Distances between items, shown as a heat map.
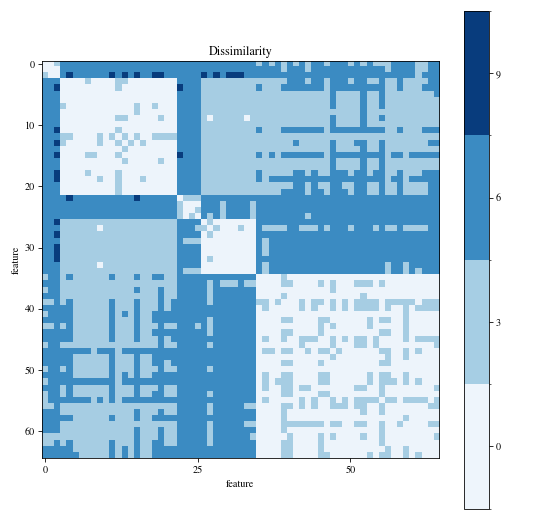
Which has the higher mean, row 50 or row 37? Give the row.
50
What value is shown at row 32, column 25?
6
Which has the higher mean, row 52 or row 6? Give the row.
52
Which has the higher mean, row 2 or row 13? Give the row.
2
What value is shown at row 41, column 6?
3
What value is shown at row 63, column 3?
6
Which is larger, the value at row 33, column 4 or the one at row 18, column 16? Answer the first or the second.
the first
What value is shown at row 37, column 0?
3
